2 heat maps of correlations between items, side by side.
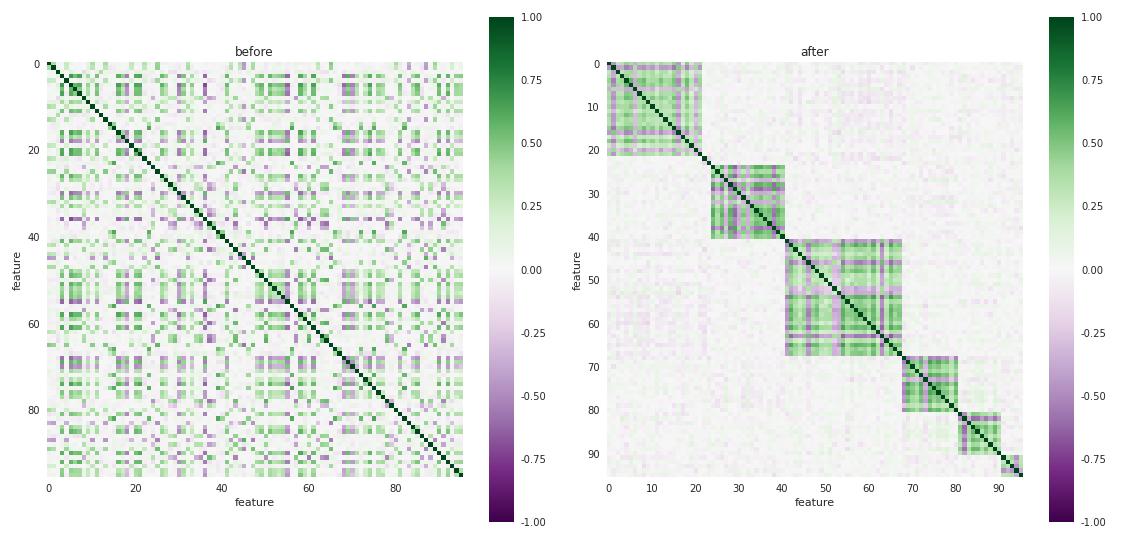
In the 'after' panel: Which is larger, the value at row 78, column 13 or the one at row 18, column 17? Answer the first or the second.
the second
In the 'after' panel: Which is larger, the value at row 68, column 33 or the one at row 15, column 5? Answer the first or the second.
the second
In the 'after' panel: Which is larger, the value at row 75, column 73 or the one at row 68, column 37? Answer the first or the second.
the second
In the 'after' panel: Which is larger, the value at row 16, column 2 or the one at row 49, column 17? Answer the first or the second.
the second
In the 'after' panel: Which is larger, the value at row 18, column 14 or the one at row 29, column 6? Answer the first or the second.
the first
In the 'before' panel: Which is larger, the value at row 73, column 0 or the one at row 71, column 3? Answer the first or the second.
the second
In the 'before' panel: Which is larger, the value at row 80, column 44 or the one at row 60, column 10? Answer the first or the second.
the first
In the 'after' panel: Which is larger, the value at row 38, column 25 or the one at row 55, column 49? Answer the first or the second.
the second
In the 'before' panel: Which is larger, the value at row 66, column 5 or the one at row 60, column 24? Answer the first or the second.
the first
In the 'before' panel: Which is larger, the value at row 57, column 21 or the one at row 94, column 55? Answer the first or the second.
the first
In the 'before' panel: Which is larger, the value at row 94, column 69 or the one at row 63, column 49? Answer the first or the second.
the first
